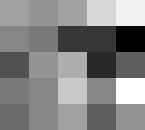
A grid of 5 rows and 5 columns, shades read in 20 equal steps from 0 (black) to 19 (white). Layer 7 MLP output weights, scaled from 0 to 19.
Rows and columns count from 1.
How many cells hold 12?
3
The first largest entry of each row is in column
5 1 3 5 3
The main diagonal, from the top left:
12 9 13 10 11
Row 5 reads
8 10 12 7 11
